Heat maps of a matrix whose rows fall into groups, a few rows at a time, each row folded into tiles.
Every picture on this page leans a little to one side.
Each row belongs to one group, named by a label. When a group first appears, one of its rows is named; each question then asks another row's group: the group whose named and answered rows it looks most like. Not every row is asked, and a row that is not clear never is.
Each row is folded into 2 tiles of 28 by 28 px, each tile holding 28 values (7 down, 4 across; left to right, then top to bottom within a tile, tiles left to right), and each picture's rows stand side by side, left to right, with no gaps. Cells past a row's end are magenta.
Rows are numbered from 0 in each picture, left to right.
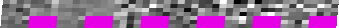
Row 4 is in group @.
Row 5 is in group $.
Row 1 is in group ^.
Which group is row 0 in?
^
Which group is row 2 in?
$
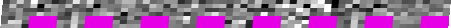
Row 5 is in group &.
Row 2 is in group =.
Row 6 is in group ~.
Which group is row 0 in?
~
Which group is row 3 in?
@
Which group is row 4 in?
~
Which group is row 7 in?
@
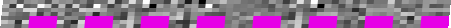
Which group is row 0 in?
$
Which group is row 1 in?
$
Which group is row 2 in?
~
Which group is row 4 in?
^
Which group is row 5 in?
~
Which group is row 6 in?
^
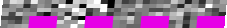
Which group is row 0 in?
=
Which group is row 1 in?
&
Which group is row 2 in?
@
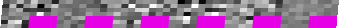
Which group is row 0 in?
~
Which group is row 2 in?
$
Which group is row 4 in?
&
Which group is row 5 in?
=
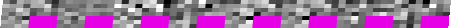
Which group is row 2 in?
&
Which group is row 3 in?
~
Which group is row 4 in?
&
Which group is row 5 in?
&
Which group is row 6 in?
@
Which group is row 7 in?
$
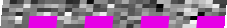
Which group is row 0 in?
@
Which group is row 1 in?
@
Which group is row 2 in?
^
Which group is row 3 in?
&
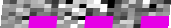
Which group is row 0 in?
&
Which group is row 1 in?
&
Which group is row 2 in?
~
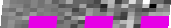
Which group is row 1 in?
^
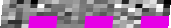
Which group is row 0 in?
$
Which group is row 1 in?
=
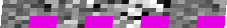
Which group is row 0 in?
^
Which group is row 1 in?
~
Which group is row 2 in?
&
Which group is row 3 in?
^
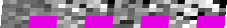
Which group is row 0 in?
^
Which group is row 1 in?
&
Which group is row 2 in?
$
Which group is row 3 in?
&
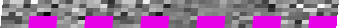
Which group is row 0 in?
=
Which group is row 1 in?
&
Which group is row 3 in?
^
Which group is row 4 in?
^
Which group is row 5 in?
$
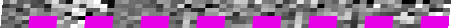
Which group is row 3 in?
~
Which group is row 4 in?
=
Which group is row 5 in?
~
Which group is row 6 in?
$
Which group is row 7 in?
@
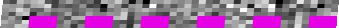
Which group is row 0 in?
&
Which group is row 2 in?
$
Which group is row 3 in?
=
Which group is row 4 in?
&
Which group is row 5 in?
~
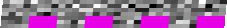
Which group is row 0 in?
=
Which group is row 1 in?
$
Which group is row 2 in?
~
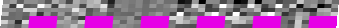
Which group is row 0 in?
$
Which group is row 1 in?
&
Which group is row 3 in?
@
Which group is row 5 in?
~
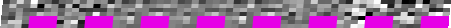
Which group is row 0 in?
~
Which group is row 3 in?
@
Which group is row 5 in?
=
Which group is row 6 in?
&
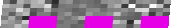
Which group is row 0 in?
&
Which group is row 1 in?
^
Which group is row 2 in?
$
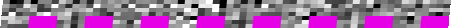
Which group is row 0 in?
@
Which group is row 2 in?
$
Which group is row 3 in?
&
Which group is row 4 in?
$
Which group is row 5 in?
&
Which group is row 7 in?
=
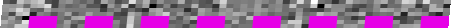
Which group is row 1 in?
^
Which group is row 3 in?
^
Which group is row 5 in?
~
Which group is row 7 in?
=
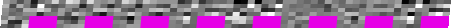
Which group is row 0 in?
$
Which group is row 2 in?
=
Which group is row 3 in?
@
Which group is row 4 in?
@
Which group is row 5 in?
^
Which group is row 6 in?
=
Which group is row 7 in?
@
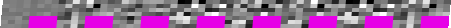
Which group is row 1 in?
~
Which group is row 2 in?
=
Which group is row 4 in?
~
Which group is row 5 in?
~
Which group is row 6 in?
@
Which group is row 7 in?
~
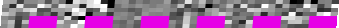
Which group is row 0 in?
$
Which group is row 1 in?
&
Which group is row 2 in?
^
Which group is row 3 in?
~
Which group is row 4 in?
$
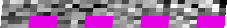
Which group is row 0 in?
=
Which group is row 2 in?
&
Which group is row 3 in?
&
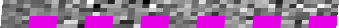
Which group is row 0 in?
^
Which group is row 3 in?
=
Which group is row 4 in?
&
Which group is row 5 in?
$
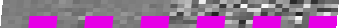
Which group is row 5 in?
@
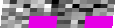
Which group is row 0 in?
&
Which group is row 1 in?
~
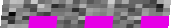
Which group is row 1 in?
^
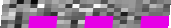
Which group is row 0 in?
$
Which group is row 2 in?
=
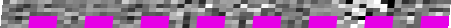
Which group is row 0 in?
=
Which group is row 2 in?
=
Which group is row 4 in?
$
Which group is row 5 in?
^
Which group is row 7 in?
@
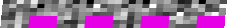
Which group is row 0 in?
~
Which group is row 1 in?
$
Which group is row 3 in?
@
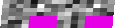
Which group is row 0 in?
$
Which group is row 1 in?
$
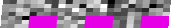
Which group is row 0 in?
&
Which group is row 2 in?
~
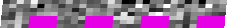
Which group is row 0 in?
~
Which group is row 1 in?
^
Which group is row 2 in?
@
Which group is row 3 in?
$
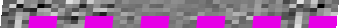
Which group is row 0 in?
~
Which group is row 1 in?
=
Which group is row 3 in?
^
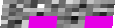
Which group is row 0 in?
$
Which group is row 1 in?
=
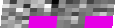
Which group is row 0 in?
&
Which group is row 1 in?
@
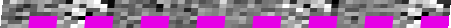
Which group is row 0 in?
=
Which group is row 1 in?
&
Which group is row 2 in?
^
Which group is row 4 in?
@
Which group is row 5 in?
&
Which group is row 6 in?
=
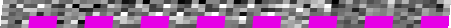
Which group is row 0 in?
$
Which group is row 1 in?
~
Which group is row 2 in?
@
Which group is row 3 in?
@
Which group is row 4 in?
@
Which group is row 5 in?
&
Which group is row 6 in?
^
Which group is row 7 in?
^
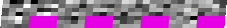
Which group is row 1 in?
=
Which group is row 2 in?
=
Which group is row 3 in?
&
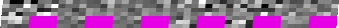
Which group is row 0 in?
@
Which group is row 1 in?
^
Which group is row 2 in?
^
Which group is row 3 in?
~
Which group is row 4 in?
~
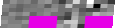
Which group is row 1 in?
~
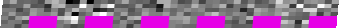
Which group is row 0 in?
^
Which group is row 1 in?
@
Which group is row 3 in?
@
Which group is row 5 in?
$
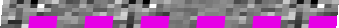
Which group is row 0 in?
$
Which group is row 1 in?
@
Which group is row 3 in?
^
